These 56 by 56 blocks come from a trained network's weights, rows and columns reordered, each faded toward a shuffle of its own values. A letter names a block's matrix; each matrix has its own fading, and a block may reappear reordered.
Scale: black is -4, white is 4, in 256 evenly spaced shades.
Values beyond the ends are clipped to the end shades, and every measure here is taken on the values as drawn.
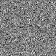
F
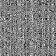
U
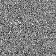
F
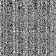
U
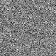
F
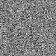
F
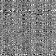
U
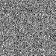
F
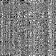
U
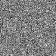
F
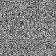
F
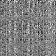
U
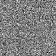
F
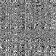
U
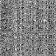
U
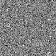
F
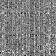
U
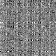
U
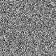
F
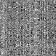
U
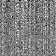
U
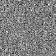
F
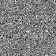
F
